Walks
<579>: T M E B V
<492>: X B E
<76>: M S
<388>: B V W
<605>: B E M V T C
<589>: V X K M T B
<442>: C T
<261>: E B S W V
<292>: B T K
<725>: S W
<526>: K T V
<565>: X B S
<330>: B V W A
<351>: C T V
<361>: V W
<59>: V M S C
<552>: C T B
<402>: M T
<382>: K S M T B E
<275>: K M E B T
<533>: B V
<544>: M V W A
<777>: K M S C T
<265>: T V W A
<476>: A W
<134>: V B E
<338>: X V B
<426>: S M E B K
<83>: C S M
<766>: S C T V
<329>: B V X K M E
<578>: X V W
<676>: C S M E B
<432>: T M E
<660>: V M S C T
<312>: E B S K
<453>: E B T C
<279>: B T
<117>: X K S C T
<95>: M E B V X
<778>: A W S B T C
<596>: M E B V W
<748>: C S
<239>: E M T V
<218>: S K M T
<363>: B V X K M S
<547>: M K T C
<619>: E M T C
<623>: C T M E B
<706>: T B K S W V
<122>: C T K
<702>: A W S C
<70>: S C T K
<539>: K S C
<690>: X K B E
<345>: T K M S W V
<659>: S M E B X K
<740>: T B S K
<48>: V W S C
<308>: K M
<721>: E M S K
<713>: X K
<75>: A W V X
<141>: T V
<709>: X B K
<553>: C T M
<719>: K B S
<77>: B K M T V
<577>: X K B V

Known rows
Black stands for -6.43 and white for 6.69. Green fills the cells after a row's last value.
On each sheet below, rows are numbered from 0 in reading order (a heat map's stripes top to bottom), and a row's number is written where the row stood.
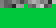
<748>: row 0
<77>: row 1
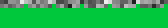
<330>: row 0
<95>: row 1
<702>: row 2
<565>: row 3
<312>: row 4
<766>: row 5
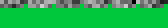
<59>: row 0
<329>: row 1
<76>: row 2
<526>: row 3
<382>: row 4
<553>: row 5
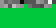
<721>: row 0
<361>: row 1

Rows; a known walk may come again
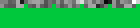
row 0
<539>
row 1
<141>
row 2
<533>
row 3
<619>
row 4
<338>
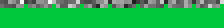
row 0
<361>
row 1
<330>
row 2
<713>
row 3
<702>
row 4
<660>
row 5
<544>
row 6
<117>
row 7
<740>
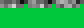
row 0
<308>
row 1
<218>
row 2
<526>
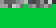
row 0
<659>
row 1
<476>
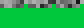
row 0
<579>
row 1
<351>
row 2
<676>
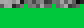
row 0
<605>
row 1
<76>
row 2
<553>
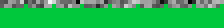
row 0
<265>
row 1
<261>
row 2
<426>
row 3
<766>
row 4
<690>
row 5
<239>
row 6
<777>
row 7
<329>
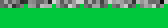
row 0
<442>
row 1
<312>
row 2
<363>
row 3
<279>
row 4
<77>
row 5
<382>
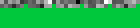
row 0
<59>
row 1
<48>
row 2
<721>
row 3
<565>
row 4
<778>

